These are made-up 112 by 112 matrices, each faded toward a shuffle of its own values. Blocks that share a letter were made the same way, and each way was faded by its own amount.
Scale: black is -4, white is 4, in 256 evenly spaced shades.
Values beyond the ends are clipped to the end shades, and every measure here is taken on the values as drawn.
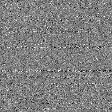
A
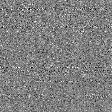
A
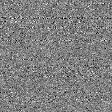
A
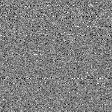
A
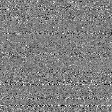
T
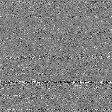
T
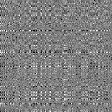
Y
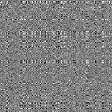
Y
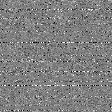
T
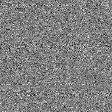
A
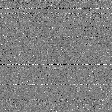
T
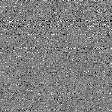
T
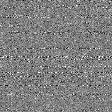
T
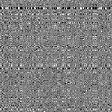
Y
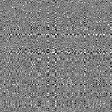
Y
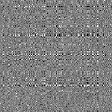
Y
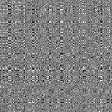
Y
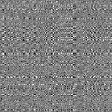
Y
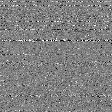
T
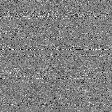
T
